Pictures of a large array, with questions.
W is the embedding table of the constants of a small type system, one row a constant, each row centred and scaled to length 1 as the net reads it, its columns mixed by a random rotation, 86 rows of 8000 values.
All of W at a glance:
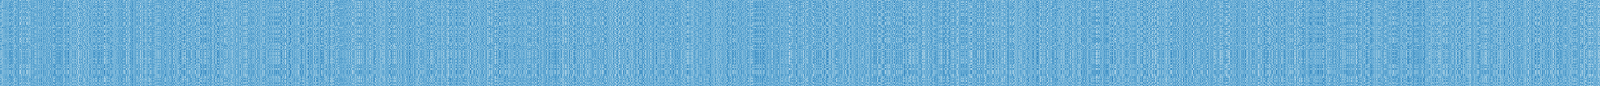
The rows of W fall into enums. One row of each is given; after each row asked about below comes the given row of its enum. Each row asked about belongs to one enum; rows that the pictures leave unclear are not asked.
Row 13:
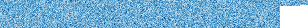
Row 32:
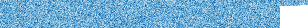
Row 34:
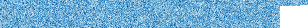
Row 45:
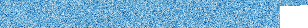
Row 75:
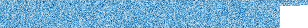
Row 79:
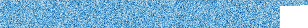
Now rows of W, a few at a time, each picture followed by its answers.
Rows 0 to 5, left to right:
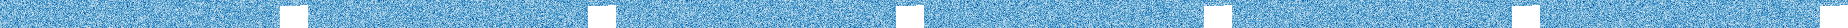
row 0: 34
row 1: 13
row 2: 13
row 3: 75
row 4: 13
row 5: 75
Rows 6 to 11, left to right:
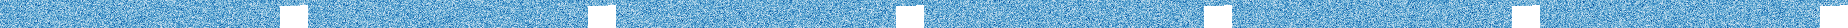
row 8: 45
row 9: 13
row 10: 79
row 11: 75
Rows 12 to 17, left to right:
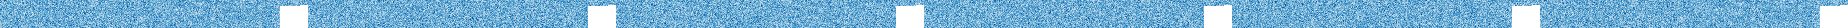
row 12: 34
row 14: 32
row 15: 13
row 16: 75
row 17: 34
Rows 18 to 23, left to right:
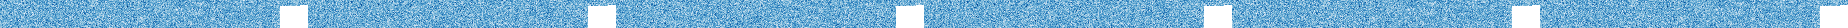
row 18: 34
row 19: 75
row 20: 32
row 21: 75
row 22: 34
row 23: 34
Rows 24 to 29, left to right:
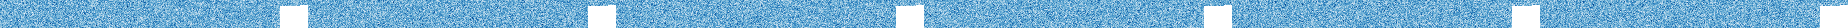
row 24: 34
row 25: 13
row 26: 32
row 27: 45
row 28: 75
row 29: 75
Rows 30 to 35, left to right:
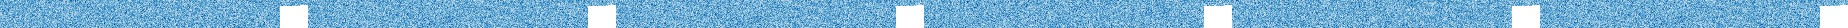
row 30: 13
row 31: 32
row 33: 75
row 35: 32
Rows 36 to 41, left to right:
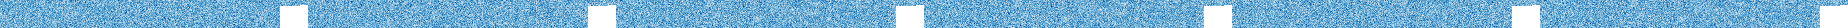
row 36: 13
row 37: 75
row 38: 34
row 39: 34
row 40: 79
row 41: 34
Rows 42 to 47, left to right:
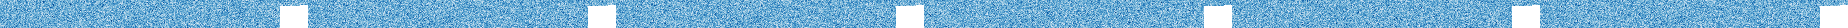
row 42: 75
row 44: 32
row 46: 13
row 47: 32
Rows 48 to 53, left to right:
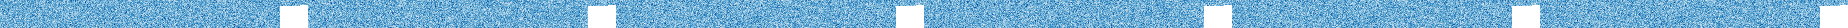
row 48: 13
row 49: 34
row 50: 32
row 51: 75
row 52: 32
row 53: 32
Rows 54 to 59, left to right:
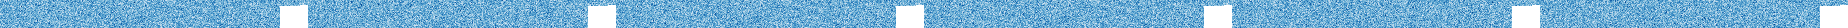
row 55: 75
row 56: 32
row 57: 32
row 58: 79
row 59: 13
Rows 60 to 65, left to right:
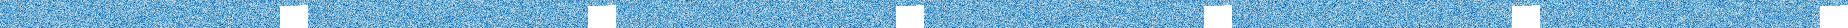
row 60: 32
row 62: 13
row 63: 32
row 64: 75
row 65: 34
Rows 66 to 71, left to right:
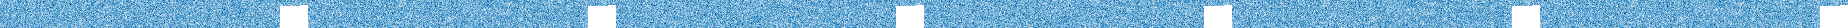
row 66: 75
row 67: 34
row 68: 32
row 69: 32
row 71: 34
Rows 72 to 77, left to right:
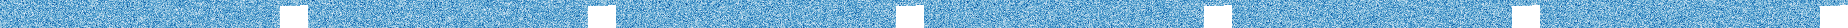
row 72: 34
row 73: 34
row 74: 75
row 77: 32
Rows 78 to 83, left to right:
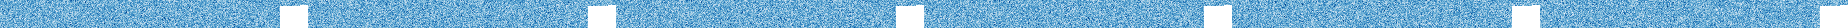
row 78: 13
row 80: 13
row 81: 13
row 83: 34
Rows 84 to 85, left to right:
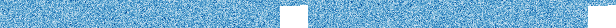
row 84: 13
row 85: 75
